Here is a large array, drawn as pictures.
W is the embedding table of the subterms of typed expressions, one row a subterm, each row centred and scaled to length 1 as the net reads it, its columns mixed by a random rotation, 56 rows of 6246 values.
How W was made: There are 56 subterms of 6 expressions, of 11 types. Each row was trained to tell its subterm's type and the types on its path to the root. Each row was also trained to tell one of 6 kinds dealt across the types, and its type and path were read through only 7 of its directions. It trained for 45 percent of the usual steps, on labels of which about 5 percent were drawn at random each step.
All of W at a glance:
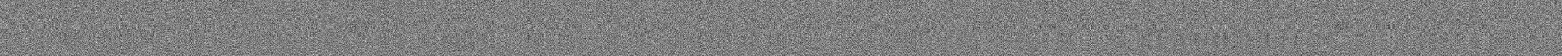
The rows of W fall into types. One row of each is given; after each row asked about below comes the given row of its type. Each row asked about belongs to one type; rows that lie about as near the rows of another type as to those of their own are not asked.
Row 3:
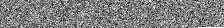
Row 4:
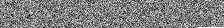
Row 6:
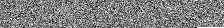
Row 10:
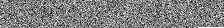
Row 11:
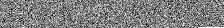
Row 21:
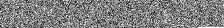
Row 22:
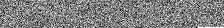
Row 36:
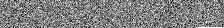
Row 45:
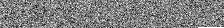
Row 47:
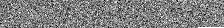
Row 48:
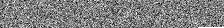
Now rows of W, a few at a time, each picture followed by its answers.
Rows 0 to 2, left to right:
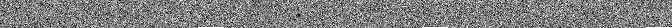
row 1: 47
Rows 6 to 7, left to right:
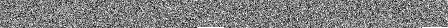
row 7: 21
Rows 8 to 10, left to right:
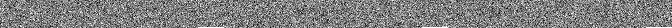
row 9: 10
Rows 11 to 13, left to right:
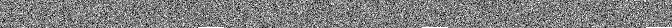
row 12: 22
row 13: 6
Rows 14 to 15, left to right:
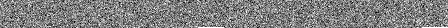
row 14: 11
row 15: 48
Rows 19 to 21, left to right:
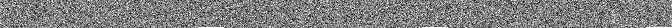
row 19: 45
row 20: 36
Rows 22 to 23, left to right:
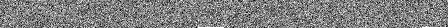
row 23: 36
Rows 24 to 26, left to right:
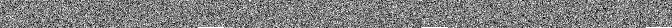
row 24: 22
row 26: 4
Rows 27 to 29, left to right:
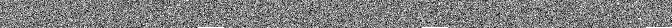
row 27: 6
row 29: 10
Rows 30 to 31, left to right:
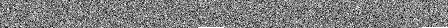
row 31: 10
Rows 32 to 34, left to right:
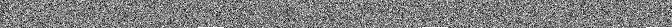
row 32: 22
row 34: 45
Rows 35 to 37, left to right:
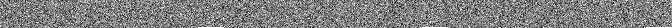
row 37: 3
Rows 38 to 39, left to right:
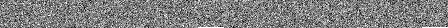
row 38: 21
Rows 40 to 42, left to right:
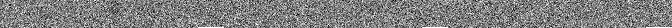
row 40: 48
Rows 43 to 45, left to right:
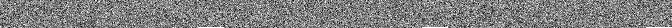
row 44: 21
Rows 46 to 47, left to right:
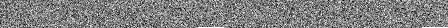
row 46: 47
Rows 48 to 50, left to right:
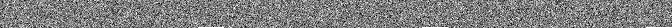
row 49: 45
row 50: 10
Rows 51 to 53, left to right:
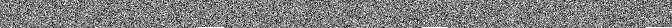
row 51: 3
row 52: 22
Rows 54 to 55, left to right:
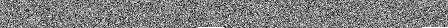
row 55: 21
